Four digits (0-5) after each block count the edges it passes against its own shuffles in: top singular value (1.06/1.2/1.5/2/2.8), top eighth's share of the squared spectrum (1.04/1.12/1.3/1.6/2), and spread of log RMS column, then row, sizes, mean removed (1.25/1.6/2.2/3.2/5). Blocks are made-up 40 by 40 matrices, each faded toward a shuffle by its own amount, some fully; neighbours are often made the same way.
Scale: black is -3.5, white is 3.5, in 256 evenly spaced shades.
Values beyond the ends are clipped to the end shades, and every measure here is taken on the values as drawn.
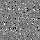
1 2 0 1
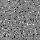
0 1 0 0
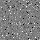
1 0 0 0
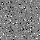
0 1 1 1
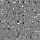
2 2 1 1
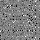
2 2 1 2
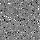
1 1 0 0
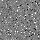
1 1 1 0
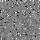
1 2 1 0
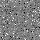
0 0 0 0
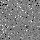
1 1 0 0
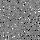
1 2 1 1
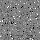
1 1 0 0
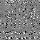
2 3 2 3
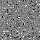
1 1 0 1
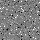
0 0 0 0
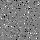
0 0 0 0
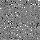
1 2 1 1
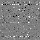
2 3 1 2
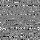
2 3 0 3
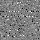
2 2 0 2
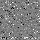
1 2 0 1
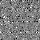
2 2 0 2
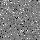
0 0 0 0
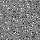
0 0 0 0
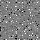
2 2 1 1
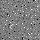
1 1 0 0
